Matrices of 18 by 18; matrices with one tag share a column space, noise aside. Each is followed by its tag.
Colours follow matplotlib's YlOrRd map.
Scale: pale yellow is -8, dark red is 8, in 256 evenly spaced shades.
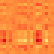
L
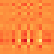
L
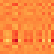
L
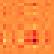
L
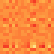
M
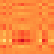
L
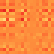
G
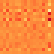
G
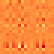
M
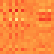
G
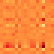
M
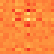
G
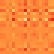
G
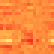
L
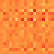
G
